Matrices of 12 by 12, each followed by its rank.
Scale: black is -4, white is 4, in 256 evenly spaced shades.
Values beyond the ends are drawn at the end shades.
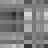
one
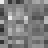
two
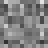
two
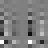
one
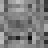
two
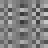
one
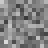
full rank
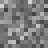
full rank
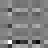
one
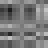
one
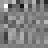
two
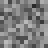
full rank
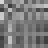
two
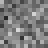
full rank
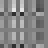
one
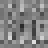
two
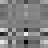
one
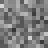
full rank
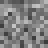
full rank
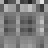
one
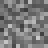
full rank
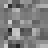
two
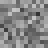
full rank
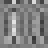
two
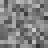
full rank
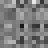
two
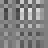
one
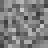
full rank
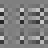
one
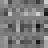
two
